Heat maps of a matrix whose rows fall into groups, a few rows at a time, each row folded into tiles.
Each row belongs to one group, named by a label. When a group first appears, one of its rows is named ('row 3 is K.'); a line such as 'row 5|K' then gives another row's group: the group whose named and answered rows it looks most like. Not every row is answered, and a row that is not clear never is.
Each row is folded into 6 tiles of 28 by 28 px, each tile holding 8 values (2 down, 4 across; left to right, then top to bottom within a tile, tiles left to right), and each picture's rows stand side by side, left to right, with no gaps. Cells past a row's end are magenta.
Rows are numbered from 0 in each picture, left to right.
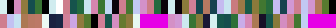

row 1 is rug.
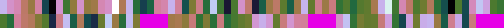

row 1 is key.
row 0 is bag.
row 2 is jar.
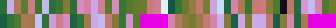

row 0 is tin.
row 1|jar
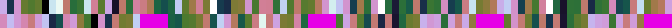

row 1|tin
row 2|key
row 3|key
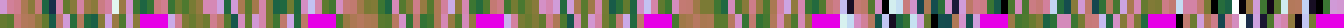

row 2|bag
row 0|bag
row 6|tin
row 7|bag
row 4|bag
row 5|rug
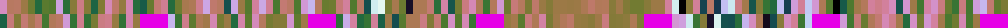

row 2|key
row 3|tin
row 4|rug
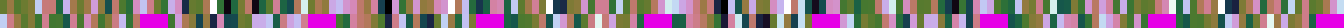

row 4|bag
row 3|tin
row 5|jar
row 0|jar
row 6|tin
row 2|bag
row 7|tin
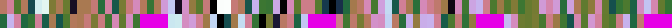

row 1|rug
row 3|jar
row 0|key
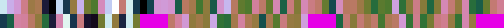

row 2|bag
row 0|bag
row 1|rug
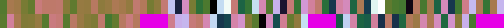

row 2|key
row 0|key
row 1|rug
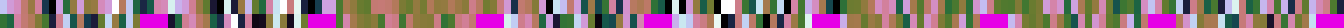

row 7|rug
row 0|bag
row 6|jar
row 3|rug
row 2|key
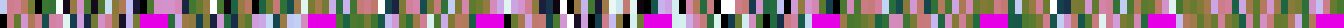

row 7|jar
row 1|key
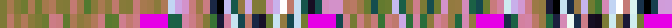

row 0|key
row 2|bag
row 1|bag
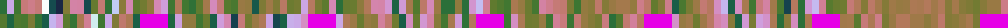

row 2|jar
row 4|jar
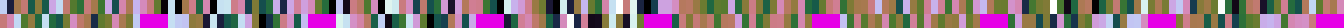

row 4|bag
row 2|rug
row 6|key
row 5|jar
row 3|bag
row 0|rug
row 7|key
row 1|rug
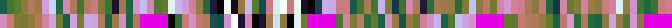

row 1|bag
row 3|bag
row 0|jar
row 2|key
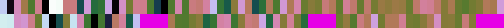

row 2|tin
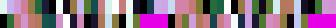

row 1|bag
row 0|bag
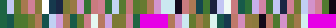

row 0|tin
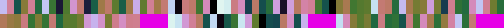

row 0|key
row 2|jar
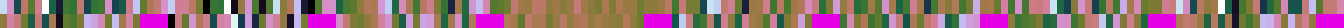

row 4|key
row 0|key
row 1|bag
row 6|tin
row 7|key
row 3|tin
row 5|key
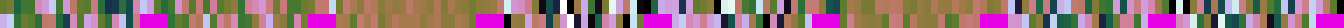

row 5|key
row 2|tin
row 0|jar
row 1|tin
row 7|rug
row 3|bag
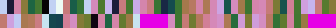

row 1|jar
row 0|rug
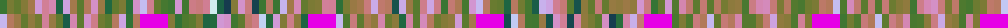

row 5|tin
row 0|jar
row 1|tin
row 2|jar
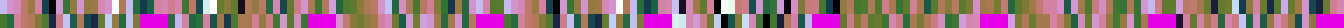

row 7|bag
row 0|bag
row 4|rug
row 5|key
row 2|jar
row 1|key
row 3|bag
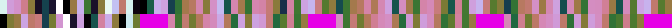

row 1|jar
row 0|bag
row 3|jar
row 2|jar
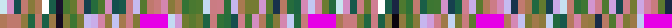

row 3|rug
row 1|jar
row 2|key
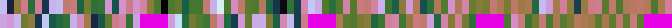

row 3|key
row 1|jar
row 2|tin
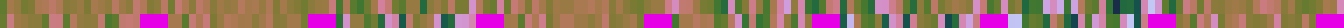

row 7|tin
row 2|key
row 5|key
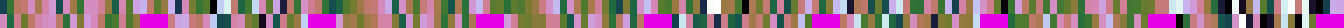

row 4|key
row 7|bag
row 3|jar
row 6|tin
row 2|jar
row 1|rug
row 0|jar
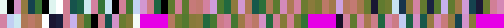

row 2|bag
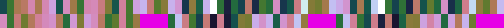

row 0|jar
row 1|key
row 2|key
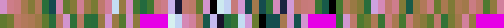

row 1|rug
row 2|key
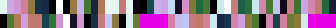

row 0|bag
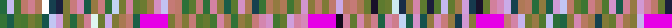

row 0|tin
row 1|key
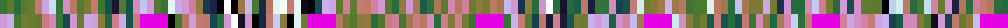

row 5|rug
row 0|jar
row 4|jar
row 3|key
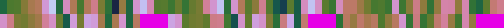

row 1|jar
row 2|bag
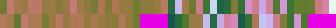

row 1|tin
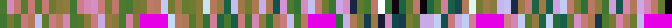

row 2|key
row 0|tin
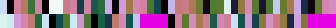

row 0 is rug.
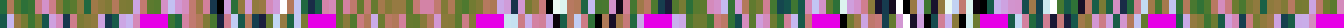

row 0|key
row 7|key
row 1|bag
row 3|rug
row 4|jar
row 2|tin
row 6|key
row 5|bag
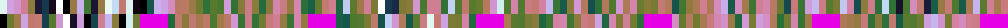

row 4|jar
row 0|bag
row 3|tin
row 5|key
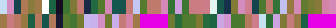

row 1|tin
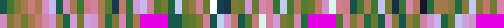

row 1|tin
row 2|key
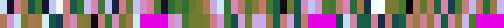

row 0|rug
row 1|jar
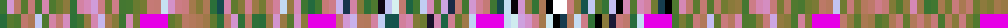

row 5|tin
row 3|rug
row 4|tin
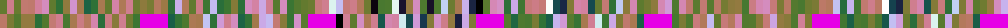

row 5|tin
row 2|bag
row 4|tin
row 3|tin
